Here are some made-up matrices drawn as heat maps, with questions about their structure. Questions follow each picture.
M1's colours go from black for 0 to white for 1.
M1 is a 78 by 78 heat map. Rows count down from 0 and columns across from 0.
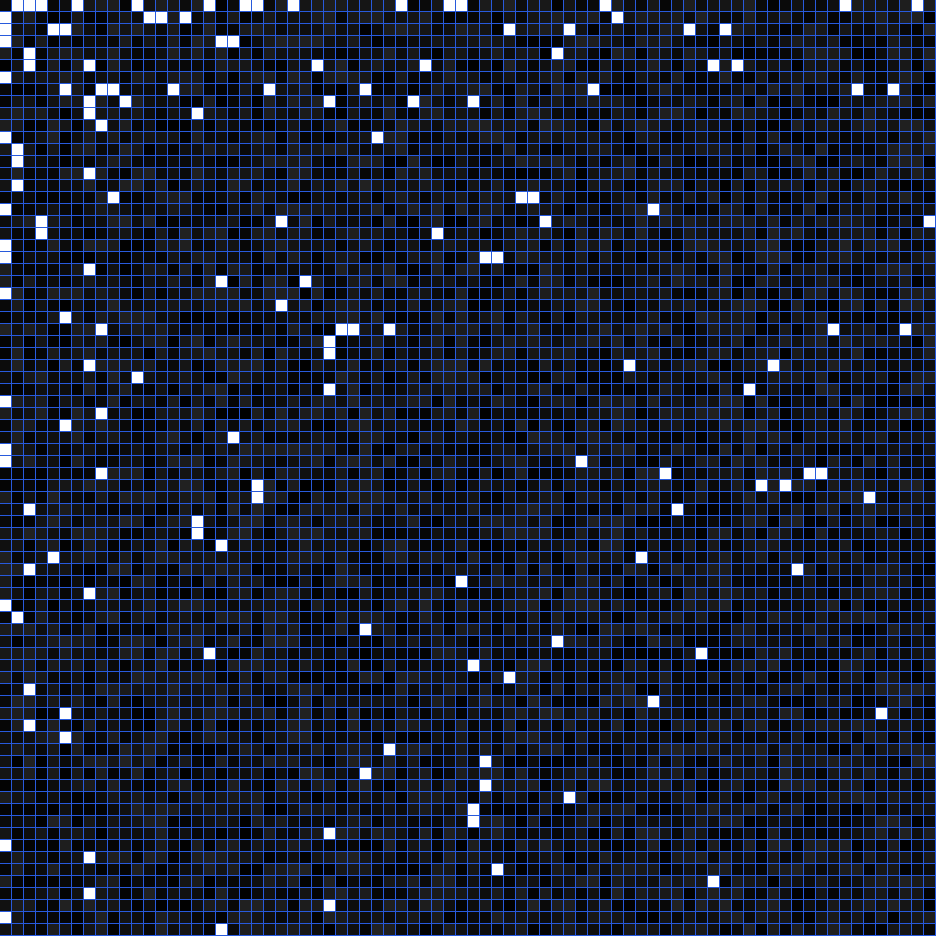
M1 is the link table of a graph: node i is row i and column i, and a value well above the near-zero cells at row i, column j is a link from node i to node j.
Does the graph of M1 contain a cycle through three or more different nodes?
no
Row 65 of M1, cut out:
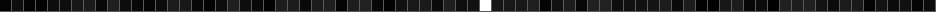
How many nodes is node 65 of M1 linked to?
1
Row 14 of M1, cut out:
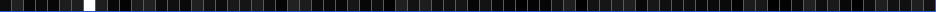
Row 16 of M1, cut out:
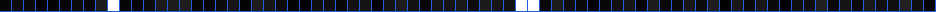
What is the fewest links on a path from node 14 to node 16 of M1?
3
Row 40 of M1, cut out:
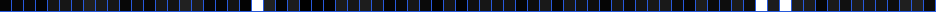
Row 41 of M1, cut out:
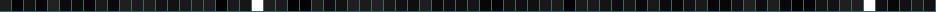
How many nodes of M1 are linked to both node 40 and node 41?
1
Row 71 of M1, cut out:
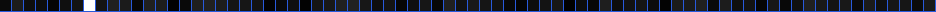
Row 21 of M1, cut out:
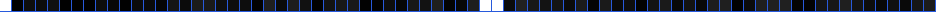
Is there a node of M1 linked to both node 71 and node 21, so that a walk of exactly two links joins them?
no
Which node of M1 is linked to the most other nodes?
node 0
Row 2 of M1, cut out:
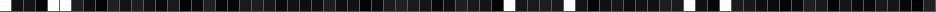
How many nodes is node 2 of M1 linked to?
7
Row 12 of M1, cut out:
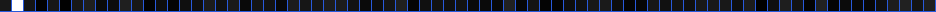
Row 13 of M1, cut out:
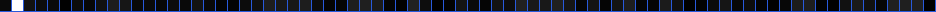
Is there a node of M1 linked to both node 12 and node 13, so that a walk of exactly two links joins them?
yes
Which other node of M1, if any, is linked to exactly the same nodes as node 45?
node 77
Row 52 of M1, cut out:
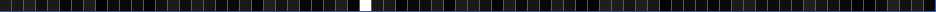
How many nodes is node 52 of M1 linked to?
1
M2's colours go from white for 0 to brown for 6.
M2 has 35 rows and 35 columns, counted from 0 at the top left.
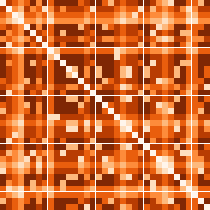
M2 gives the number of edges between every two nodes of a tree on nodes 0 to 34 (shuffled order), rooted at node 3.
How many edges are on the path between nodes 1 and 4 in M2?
5
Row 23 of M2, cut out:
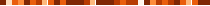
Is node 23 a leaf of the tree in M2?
yes
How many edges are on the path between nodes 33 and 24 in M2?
6
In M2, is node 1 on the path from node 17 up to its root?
no
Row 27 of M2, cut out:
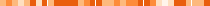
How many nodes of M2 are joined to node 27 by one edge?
4
